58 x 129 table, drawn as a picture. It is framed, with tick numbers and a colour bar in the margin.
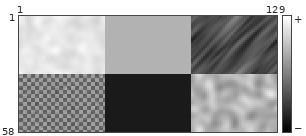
It is made of 2 by 3 panels. Panel 1,1: very high, blotchy, faint in contrast. Panel 1,2: high, flat. Panel 1,3: low, slanting up to the right. Panel 2,1: middling, checkered, strong in contrast. Panel 2,2: very low, flat. Panel 2,3: high, blotchy.
